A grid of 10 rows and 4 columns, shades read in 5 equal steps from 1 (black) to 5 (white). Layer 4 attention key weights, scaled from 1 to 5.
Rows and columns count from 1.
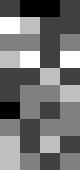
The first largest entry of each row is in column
1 1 1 2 3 4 2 1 1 1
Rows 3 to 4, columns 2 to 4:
3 2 3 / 5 2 5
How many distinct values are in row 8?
2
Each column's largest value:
5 5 4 5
